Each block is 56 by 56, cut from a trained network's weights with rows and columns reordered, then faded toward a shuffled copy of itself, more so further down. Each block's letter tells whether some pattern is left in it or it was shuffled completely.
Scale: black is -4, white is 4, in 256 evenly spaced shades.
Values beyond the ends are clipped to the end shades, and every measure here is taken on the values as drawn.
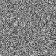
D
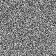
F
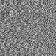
D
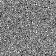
F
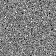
F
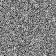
F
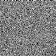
D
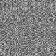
D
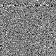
D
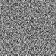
D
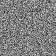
F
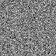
D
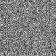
D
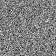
F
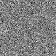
D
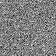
F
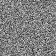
F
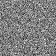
F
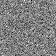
F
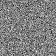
F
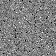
F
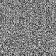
D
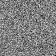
F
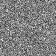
F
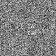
D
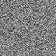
D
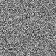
D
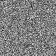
F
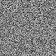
D
